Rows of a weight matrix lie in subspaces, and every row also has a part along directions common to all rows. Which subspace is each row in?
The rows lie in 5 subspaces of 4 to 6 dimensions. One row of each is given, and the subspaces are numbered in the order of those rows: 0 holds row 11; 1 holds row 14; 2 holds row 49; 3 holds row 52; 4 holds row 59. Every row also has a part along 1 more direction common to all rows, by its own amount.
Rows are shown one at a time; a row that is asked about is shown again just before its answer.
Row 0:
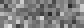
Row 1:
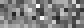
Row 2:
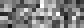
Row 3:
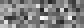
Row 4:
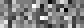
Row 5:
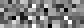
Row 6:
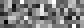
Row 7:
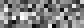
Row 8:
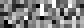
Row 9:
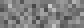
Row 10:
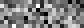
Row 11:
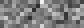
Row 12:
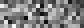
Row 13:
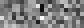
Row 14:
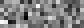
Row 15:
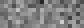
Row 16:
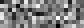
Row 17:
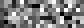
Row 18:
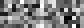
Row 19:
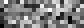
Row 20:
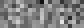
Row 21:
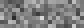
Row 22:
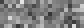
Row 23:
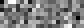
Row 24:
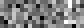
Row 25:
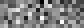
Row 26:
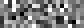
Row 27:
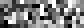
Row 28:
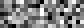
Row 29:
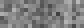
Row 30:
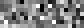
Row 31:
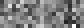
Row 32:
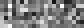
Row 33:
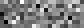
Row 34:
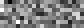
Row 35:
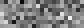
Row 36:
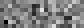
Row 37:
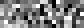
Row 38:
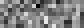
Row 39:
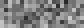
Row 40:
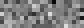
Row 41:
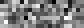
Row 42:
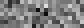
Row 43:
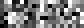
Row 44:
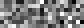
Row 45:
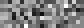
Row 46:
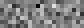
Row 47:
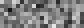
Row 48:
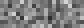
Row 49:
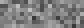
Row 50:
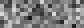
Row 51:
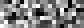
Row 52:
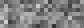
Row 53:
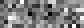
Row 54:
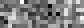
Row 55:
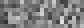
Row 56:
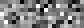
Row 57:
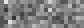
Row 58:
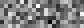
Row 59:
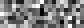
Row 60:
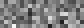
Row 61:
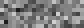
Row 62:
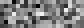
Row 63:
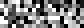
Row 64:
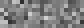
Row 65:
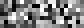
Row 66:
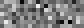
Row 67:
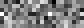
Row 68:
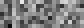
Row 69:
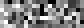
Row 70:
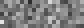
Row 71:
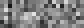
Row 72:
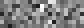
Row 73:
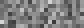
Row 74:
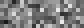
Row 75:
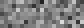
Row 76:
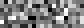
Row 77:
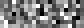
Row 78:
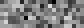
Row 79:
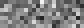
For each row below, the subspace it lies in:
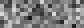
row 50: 0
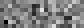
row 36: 2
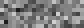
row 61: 1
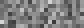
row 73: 1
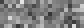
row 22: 0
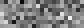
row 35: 3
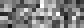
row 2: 0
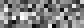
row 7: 3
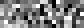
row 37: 1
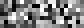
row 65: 3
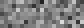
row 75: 4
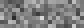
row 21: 2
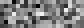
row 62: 2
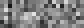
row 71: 3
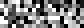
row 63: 4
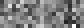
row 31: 0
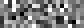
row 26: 3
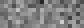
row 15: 4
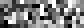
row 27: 1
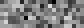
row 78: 2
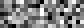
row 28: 4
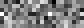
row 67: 1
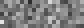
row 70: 1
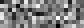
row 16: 2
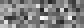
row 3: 1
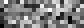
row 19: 3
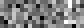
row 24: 0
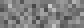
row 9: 2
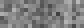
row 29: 0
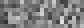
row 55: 4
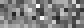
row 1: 2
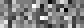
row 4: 3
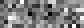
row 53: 0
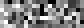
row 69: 2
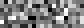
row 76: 3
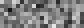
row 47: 1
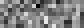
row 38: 1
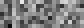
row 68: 3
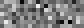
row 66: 3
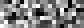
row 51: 2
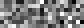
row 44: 4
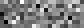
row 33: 3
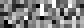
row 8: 0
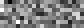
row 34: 2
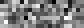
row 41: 2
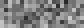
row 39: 3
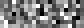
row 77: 2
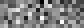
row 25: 4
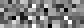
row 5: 3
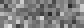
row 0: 0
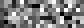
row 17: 4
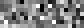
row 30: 2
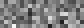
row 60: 4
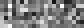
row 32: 3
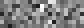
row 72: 1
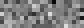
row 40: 1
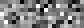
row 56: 3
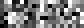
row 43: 1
